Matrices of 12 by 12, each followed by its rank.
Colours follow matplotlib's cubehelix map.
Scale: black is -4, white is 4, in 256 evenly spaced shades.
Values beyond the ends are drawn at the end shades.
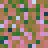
full rank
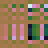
one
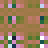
one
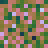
full rank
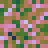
full rank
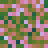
full rank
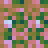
two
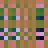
one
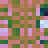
two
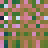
two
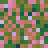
full rank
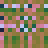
two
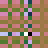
one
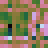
two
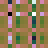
one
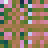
two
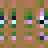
one
